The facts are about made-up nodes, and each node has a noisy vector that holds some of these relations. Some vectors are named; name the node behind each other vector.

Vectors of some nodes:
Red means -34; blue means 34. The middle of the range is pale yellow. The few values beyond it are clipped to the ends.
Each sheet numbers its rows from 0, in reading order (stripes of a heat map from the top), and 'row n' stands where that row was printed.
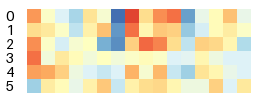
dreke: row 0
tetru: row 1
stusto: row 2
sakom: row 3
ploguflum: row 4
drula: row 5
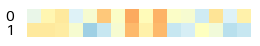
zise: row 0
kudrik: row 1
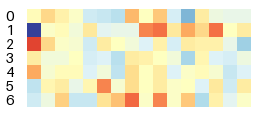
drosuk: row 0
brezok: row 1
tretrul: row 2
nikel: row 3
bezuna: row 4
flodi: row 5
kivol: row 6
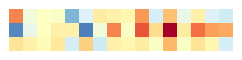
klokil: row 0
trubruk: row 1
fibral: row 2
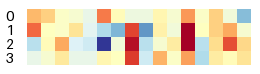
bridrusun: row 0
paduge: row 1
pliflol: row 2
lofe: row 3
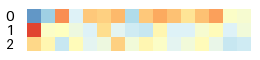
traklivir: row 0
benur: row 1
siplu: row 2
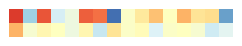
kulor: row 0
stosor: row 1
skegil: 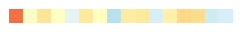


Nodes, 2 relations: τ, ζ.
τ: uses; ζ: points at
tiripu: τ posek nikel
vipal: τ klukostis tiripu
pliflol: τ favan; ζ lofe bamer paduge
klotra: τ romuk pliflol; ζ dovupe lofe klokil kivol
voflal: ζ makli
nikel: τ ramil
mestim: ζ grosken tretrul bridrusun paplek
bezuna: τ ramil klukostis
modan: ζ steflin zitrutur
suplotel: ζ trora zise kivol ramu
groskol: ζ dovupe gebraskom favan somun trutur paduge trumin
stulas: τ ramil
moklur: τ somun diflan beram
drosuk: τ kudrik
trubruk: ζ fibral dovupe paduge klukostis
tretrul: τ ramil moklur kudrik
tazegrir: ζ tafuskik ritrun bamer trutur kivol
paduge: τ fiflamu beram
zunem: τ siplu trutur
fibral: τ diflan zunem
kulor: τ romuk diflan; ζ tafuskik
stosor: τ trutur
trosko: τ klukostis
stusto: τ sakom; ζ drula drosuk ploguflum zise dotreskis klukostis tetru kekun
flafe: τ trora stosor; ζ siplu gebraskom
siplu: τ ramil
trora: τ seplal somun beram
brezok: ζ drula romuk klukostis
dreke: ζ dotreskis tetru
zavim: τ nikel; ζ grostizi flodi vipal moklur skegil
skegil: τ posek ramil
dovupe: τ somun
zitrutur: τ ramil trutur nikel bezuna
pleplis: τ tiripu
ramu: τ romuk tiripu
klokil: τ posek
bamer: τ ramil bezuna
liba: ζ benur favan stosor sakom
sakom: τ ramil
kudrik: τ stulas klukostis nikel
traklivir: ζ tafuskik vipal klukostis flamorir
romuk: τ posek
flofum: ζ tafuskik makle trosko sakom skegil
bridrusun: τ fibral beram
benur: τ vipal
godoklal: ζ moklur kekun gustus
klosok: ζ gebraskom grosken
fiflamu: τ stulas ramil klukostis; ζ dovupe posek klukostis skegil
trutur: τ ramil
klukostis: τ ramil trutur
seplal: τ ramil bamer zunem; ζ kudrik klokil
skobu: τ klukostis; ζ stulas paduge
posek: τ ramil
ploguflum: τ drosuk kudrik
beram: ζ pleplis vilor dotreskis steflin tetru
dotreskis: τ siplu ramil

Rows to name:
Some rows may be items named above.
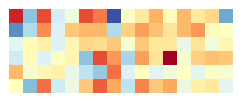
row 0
kulor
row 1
traklivir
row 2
voflal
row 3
groskol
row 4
stulas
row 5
tazegrir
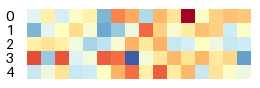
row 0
groskol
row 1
klukostis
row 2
kudrik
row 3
kulor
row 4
suplotel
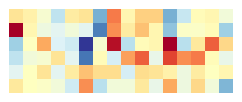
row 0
tetru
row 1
dotreskis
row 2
pliflol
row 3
fiflamu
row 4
liba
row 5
trora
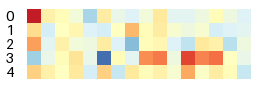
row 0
ramu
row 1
trutur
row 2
vipal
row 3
fiflamu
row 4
fibral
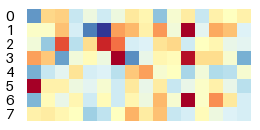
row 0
favan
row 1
klotra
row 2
tafuskik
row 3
flafe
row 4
ramil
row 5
zitrutur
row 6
dovupe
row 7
kudrik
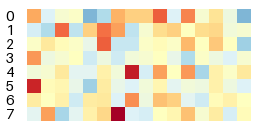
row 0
seplal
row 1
flofum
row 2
moklur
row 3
tiripu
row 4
lofe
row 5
ramu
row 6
modan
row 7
gebraskom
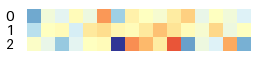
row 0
somun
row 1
godoklal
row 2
beram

